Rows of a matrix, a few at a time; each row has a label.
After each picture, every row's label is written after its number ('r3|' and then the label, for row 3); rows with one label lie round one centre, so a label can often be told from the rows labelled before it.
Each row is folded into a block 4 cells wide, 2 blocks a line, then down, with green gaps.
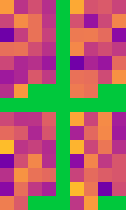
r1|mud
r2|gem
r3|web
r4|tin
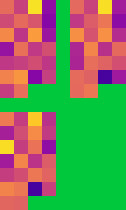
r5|tin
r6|tin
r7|tin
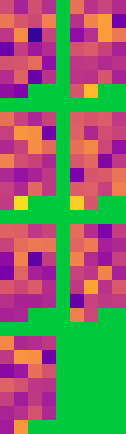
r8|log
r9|mud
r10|mud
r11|gem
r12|log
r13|web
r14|mud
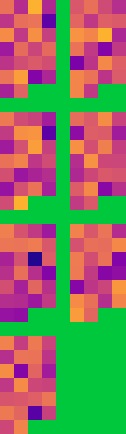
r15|tin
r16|gem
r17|mud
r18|tin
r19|log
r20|gem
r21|tin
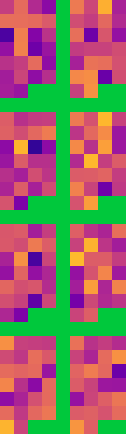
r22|log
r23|tin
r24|log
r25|tin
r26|log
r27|web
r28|gem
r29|gem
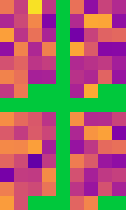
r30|tin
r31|mud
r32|gem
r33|mud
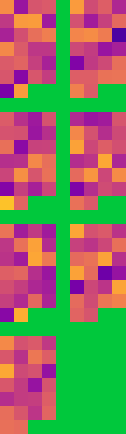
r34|mud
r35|gem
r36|web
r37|web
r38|mud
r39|gem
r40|gem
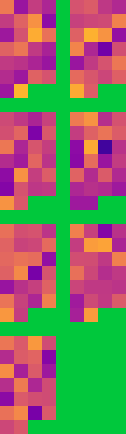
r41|mud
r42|gem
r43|web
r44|log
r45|gem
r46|mud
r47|tin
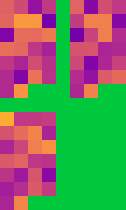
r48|mud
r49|mud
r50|mud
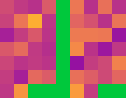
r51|mud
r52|gem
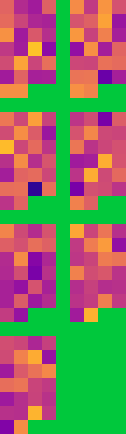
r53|web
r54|tin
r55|tin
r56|web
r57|log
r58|mud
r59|mud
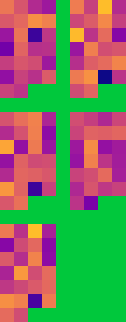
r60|log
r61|tin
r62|tin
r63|log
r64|tin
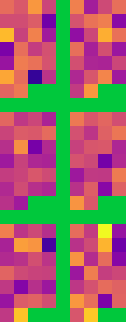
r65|tin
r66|mud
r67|log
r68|gem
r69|mud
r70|tin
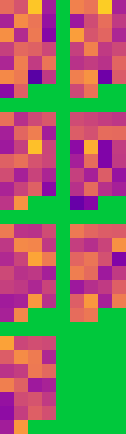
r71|tin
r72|tin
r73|mud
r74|log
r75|mud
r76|gem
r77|mud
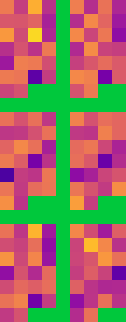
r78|tin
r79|tin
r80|gem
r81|gem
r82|tin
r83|mud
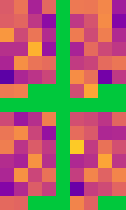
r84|web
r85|tin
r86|web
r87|web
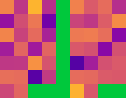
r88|tin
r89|gem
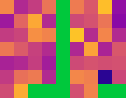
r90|mud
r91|tin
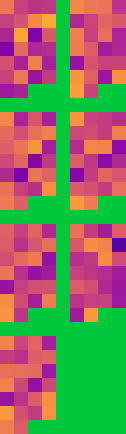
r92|log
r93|gem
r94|gem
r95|gem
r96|gem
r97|mud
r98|gem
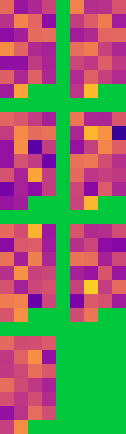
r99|mud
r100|mud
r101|log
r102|mud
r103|tin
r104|web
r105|mud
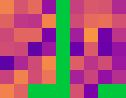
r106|gem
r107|log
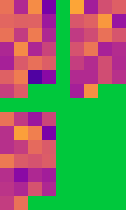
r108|tin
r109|mud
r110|mud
